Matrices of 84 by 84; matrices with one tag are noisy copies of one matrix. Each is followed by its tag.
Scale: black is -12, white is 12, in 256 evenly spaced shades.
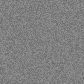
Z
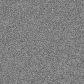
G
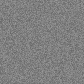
Z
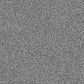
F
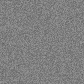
F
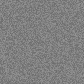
Z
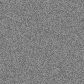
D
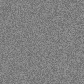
G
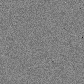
Z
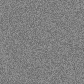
Z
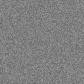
Z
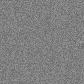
F
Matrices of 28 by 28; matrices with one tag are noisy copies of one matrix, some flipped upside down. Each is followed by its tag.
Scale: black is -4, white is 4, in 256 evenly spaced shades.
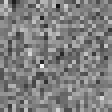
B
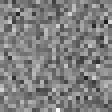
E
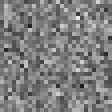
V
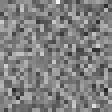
E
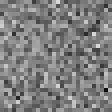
E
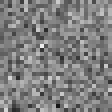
B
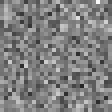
V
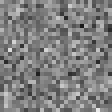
V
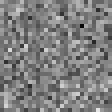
V
